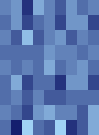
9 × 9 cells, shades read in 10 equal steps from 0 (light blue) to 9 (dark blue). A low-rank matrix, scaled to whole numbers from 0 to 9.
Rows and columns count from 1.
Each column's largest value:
5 9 8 6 6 8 8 6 7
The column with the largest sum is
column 3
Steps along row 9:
up down up up down up down down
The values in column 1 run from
4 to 5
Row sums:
39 44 39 40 37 45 46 37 41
